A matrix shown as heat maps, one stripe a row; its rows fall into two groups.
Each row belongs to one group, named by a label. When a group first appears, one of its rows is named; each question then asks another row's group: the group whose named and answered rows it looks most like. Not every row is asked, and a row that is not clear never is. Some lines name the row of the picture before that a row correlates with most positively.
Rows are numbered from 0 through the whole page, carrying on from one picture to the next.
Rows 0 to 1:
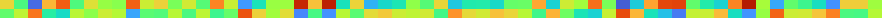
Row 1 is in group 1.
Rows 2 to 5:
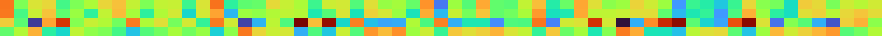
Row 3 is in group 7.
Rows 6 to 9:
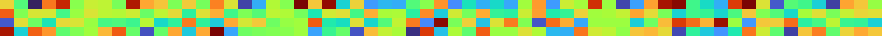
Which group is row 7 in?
7
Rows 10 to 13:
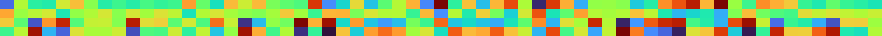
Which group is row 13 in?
1
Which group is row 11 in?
7
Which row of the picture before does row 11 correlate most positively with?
7
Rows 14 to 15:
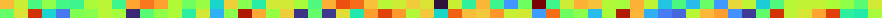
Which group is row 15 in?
1
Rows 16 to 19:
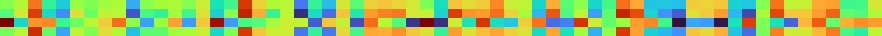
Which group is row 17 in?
1
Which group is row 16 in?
1
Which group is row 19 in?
1
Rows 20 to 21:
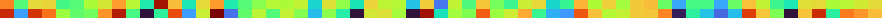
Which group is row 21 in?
7
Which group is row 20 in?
7
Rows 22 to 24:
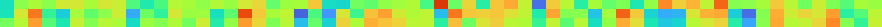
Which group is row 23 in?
1
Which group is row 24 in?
1
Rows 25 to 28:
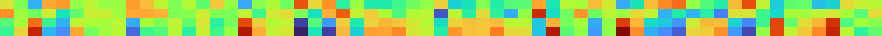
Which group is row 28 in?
1
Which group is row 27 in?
1
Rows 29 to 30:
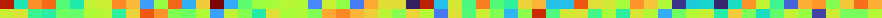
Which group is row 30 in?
7
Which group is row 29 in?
7
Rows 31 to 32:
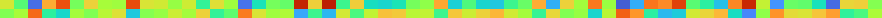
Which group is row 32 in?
1
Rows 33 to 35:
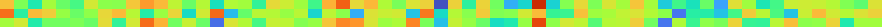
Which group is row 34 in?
7
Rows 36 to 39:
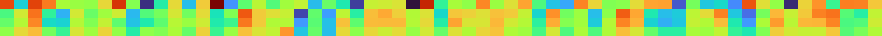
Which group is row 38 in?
1
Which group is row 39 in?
1
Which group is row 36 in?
7
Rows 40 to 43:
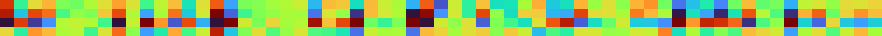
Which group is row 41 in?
7
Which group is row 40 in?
7
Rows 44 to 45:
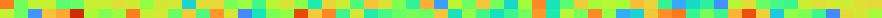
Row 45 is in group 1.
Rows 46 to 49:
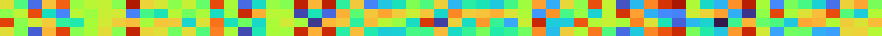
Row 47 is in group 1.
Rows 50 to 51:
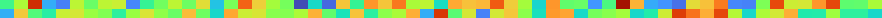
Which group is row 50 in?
1
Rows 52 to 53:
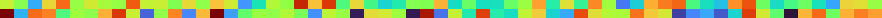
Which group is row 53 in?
7
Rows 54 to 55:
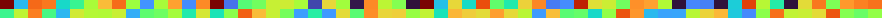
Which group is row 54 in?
7
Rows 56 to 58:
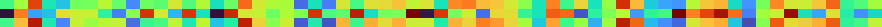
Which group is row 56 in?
1
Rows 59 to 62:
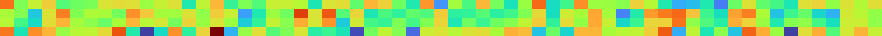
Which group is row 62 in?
7
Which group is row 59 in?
7
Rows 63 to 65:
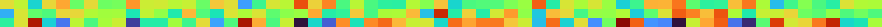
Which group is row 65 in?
1
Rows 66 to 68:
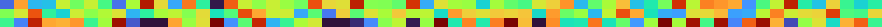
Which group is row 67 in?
1
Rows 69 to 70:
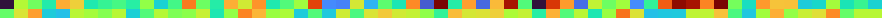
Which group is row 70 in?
1
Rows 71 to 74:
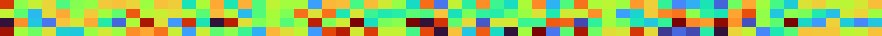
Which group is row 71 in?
7
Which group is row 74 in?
7
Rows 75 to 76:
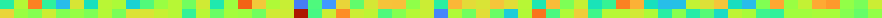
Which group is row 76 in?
7
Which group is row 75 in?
1
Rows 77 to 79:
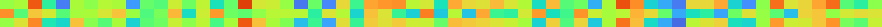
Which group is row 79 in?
1
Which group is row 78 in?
7
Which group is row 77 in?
1
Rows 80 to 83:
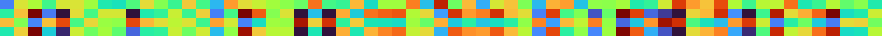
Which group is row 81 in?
1
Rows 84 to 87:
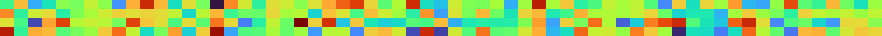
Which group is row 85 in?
7
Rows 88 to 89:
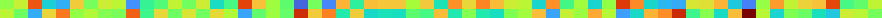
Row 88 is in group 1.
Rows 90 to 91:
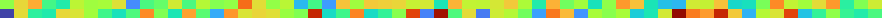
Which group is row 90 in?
1
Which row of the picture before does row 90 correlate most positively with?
88
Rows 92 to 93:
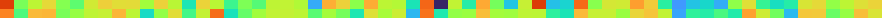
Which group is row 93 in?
7
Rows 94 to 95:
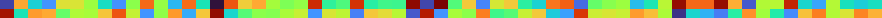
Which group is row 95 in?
7
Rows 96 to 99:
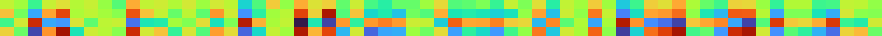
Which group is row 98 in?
1
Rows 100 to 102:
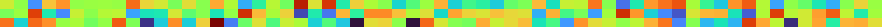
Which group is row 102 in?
7
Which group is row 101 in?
1
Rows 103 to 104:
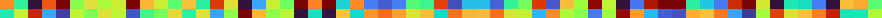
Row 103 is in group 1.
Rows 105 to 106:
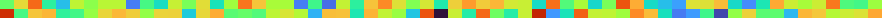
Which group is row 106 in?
7
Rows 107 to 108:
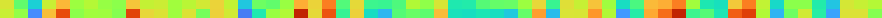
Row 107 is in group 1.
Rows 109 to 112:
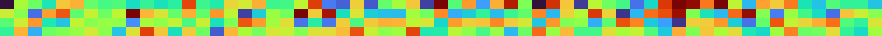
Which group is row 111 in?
1
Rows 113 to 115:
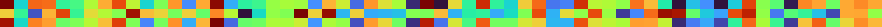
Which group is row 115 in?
7
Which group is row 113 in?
7
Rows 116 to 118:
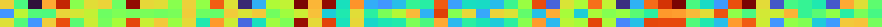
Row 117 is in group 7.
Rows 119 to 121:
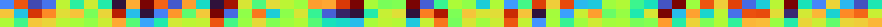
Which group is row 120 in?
7
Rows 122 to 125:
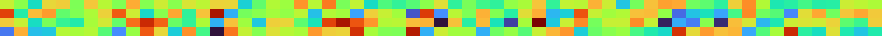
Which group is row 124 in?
7
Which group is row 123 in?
7
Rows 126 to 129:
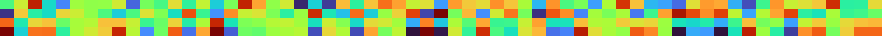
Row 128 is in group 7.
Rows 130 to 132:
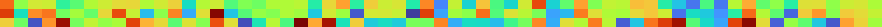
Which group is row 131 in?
7
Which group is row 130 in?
7
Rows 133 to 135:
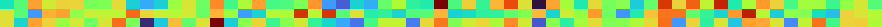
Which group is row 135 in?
7
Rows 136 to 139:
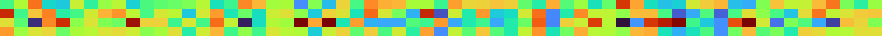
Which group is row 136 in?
1
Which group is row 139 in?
7
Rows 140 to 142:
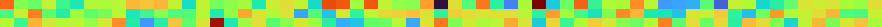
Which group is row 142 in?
7
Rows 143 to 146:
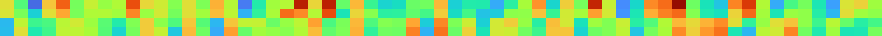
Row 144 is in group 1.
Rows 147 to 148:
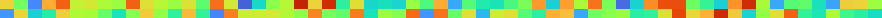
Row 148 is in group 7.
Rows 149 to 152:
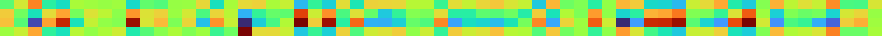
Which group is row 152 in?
1
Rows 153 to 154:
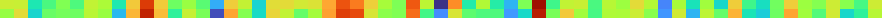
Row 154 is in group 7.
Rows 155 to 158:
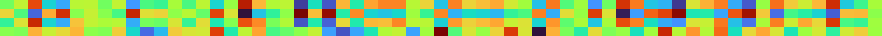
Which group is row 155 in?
1
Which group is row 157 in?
1
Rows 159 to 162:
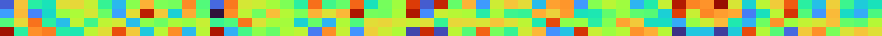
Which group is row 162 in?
7
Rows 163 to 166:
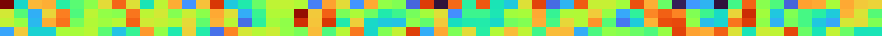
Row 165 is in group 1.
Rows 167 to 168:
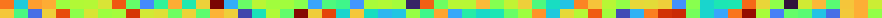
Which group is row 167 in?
7
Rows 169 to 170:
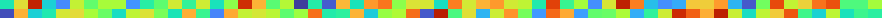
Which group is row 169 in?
1
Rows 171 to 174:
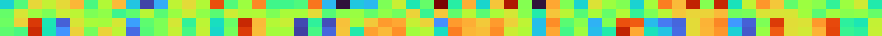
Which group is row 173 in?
1
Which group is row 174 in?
1
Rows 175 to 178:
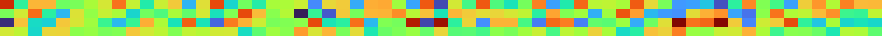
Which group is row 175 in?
7
